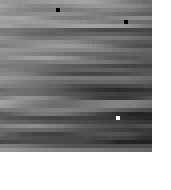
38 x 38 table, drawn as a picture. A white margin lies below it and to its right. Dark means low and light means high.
Values rise toward the top left. Streaks run across, left to right. Three lone cells stand out: one far higher and two far lower than their neighbours.
